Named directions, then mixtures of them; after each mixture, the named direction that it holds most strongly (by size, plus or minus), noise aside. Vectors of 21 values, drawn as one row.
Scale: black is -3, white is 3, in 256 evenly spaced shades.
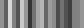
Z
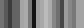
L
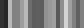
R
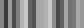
L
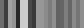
Z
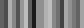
L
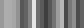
L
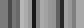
L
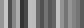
Z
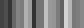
L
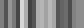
Z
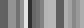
R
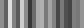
Z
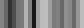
L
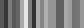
L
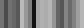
L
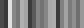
R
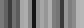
L
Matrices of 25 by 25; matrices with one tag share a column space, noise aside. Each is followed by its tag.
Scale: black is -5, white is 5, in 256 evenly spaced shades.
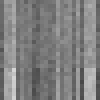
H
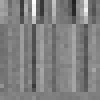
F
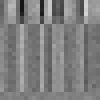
F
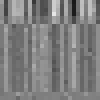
F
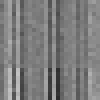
H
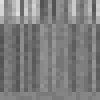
F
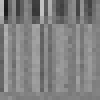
F
